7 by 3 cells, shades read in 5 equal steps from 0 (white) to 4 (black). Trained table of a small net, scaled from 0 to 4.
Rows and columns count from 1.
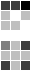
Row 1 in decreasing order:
4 3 3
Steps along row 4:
same same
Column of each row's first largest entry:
3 1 1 1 3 1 1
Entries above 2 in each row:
3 0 0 0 1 0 2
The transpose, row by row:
3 1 1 0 2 1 3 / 3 0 1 0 1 1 1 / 4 1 0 0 3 1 3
